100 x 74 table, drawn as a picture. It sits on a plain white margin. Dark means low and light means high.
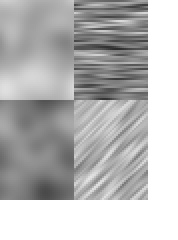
It is made of 2 by 2 panels. Panel 1,1: high, smooth. Panel 1,2: middling, streaked across, strong in contrast. Panel 2,1: middling, smooth. Panel 2,2: high, slanting up to the right.
